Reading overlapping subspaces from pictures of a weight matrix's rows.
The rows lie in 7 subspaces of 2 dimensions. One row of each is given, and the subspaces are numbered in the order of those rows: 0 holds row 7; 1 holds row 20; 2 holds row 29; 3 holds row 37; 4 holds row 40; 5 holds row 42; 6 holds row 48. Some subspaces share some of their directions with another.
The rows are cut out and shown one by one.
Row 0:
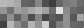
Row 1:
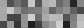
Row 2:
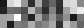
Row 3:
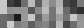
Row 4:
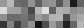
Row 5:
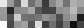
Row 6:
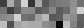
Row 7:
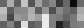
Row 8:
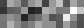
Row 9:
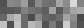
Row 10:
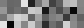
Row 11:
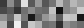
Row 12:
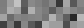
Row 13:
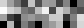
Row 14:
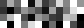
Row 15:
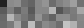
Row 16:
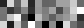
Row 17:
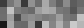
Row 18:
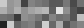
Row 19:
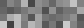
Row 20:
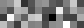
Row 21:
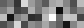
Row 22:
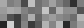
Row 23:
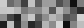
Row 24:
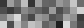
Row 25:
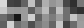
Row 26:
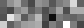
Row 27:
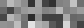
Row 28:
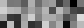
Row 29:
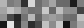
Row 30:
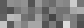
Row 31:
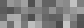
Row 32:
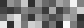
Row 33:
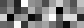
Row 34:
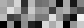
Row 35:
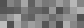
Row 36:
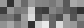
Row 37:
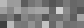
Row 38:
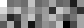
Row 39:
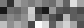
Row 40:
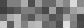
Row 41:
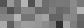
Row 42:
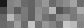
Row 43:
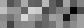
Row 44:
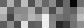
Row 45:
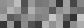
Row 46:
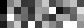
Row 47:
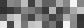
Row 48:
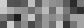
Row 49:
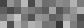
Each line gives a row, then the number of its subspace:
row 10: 2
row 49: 0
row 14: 5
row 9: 0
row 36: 4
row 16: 4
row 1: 3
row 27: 3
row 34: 6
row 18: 3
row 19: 2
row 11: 1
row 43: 2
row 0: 3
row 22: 2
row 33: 1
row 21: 1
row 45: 6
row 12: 6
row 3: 6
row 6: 0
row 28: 0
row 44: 0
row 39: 4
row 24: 0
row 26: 1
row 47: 4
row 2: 6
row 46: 5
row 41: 0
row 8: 2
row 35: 3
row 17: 5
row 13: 4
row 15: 5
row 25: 6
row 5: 5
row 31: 3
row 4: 4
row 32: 2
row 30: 1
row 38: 5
